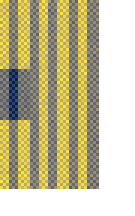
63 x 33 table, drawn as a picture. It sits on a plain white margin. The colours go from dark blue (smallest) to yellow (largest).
An odd patch, lower than its surroundings, sits in the middle left. The ninth with the lowest average is the middle left. Stripes running up and down repeat 5 times from left to right. There is no overall slope.
